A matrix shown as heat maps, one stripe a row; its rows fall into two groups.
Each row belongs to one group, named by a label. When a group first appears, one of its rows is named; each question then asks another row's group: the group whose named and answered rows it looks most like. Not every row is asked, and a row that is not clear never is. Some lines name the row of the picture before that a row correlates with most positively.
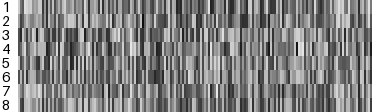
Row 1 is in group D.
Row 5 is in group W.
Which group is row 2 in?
D
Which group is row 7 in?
D
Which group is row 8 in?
D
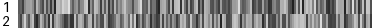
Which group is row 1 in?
D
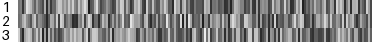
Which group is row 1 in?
D
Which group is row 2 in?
W
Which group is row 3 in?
D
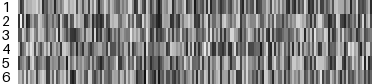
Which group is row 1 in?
D
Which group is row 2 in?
W
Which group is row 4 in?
D
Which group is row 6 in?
W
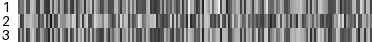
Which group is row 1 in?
W
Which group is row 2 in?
D
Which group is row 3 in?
W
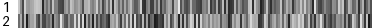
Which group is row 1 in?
D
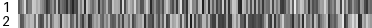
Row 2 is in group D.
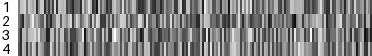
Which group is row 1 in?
W
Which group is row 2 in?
D
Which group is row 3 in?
W
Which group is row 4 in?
W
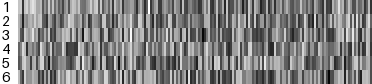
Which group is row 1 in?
D
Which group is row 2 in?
D
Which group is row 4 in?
W
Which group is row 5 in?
W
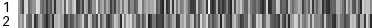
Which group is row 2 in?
W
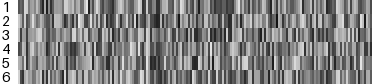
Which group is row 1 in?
D
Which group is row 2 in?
W
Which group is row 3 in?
D
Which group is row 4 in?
W
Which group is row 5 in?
W
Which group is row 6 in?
D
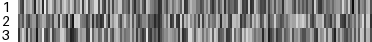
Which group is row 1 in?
D
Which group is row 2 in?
W
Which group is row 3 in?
W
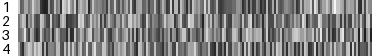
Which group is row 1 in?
D
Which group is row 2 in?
W
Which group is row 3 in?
W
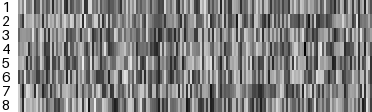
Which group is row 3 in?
W
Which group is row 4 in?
W
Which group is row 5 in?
W
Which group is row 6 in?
W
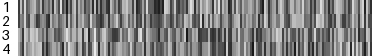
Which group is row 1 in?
W
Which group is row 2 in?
W
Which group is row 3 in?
D
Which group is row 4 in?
D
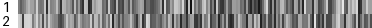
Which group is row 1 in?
D
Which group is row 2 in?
D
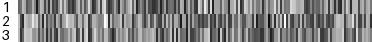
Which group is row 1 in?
W
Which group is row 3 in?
D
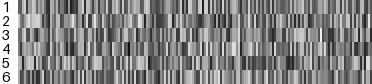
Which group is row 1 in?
W
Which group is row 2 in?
D
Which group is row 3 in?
W
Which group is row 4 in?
W
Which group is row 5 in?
D
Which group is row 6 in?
W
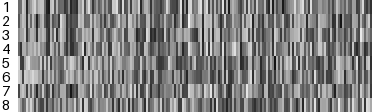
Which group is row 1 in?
W
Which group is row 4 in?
W
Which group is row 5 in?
D
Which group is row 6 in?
D
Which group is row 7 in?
W
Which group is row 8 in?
D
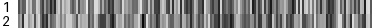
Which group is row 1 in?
D
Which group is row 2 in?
D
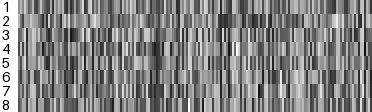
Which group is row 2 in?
D
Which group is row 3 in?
W
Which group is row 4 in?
W
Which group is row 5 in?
W
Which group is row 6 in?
W
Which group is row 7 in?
W
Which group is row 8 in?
W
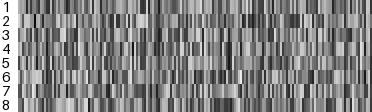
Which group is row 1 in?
W
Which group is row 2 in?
D
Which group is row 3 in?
W
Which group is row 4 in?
W
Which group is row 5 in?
W
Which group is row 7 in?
W
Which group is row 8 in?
D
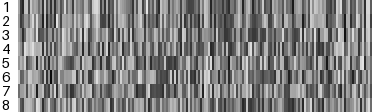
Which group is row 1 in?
D
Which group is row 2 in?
D
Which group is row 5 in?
W
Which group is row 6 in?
D
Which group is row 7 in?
W
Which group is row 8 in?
D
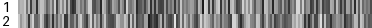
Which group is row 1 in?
W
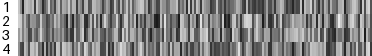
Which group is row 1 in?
D
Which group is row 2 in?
W
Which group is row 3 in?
W
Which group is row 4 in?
D
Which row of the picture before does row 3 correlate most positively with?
2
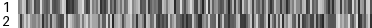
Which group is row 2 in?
D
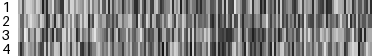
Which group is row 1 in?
D
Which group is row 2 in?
D
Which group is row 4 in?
D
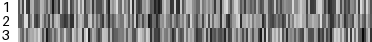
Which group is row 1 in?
W
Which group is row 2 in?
W
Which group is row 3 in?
D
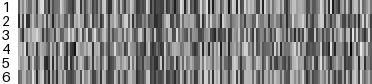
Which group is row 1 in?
W
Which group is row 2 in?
W
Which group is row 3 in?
D
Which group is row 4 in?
W
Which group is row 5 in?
W
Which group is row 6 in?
W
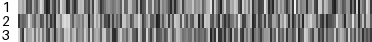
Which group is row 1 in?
W
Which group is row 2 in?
D
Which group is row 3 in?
D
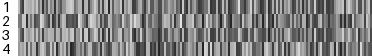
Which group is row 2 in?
W
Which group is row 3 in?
D
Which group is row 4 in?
W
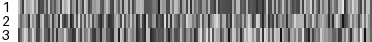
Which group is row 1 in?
D
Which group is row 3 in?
W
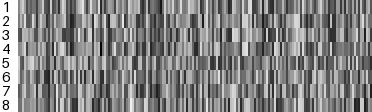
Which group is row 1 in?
W
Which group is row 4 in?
W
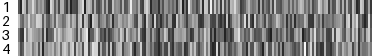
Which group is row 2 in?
D
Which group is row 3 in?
D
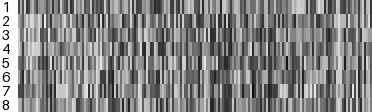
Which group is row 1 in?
W
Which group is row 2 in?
D
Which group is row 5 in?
D
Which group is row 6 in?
D
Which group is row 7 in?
D
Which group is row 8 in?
D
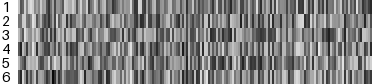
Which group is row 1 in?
D
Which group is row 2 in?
W
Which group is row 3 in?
D
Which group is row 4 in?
W
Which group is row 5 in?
D
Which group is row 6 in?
W
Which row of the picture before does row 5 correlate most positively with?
5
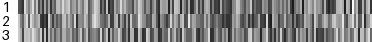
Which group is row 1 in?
D
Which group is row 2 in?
D
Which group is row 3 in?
D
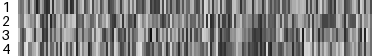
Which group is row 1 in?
W
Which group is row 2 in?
D
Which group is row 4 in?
D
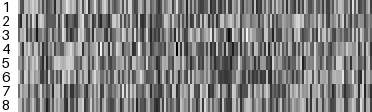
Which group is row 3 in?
W
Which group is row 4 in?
D
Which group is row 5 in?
D
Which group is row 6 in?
D
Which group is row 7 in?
W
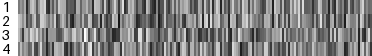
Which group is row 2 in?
W
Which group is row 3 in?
D
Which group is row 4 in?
W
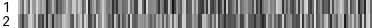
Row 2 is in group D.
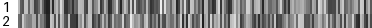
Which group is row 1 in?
W
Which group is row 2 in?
W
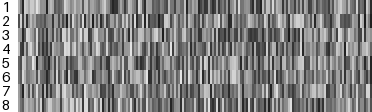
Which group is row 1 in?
D
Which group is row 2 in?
W
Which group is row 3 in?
D
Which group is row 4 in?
D
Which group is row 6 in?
W
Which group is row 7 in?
D
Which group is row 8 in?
D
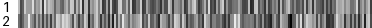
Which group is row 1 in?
D
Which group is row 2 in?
D
